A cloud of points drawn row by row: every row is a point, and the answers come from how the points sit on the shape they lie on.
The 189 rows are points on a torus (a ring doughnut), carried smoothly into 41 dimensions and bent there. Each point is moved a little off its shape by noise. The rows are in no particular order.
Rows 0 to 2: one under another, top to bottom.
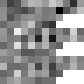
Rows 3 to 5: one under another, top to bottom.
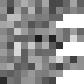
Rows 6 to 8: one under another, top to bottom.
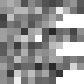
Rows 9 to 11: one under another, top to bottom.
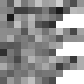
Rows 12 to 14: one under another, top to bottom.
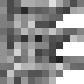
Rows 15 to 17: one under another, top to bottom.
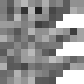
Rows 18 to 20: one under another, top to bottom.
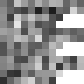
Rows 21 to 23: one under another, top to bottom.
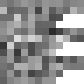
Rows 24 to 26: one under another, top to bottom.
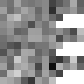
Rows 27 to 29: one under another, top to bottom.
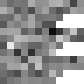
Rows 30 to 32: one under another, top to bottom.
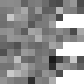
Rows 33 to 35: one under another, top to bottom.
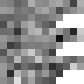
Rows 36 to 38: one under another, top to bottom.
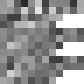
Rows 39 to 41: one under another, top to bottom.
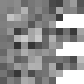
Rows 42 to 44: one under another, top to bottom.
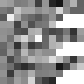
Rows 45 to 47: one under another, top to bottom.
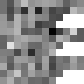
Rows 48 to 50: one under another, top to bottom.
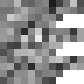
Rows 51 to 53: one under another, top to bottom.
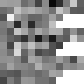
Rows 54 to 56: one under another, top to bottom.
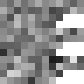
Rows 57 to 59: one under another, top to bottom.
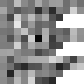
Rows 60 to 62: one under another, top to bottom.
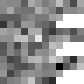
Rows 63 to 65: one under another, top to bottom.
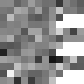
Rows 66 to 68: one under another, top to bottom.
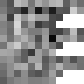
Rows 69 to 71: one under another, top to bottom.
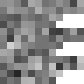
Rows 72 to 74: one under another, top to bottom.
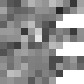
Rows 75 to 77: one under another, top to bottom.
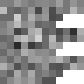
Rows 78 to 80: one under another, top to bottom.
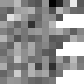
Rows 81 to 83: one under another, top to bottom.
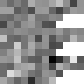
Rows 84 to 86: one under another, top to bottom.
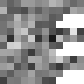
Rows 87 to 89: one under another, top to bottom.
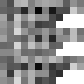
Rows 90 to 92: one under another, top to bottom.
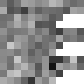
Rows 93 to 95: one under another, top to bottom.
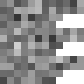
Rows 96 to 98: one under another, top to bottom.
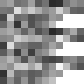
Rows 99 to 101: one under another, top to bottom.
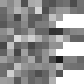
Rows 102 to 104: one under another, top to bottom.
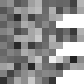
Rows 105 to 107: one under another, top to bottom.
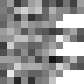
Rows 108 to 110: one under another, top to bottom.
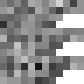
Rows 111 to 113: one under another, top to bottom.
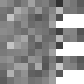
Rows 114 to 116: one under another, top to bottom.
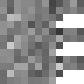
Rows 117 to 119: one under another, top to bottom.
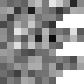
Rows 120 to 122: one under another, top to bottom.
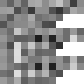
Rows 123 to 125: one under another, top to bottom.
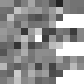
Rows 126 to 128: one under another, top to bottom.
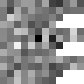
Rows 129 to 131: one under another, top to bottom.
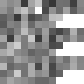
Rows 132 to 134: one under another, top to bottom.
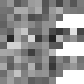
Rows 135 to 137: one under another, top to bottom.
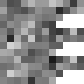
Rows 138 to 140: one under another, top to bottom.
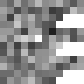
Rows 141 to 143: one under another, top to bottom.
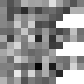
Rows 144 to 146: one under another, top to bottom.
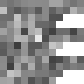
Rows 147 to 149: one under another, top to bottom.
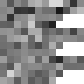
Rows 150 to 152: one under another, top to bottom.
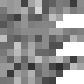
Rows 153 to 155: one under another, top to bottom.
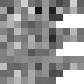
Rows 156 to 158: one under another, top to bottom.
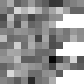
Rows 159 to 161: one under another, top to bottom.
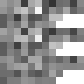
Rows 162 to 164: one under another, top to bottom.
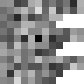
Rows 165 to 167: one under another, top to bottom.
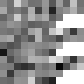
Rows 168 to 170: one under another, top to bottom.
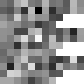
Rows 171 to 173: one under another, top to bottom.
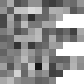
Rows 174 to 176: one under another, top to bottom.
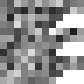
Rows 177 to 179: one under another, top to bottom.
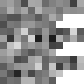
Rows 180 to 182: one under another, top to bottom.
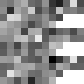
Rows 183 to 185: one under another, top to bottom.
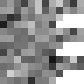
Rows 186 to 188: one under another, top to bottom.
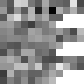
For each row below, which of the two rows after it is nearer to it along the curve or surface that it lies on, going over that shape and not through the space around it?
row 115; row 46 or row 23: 23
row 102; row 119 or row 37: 119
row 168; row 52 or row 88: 52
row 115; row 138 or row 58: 58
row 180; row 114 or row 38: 38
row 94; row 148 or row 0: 0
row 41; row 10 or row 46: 10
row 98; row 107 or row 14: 107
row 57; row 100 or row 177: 177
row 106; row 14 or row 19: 19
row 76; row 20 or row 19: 20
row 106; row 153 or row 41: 41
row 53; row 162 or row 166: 166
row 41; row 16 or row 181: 16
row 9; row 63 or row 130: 130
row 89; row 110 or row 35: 110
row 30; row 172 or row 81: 172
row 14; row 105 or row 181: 105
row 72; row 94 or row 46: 94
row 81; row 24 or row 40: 40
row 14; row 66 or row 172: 172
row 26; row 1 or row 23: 1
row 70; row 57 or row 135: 57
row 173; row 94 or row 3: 3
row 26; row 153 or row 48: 48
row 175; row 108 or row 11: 108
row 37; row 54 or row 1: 1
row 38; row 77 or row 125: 125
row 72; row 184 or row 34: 34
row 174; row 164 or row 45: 164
